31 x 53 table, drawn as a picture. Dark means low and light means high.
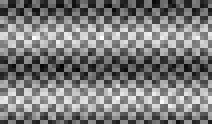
There is no seam. Stripes running across repeat 2 times from top to bottom. On average the colour sits 50% of the way up the scale.
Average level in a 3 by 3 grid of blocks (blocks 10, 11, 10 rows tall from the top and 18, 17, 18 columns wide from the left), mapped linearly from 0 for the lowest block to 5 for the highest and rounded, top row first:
222
000
555
